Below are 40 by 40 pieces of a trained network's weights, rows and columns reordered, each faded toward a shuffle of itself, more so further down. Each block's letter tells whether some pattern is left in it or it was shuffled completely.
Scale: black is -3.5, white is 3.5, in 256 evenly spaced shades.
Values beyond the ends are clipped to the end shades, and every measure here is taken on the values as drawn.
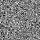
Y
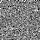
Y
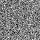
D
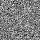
D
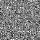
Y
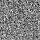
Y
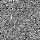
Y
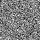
D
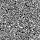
D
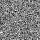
D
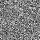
D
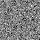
D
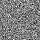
Y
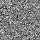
D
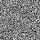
Y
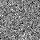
D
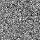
Y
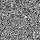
D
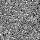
D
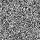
Y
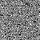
Y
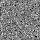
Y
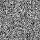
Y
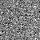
D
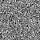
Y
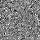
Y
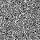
D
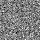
D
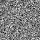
Y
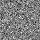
D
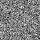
D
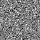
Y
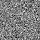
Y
